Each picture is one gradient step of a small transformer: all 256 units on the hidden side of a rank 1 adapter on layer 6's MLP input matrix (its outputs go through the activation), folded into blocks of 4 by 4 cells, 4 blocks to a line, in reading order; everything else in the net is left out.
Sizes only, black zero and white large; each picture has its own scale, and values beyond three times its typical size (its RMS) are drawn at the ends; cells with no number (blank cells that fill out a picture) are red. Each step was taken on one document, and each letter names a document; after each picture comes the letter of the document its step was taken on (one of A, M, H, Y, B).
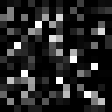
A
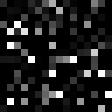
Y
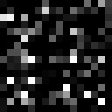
A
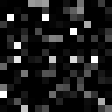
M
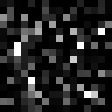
A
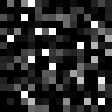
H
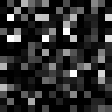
H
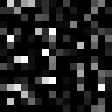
H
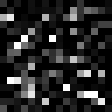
A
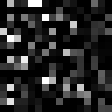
H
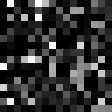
H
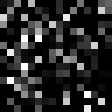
A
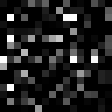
M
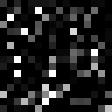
Y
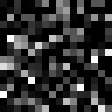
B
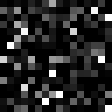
Y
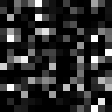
H
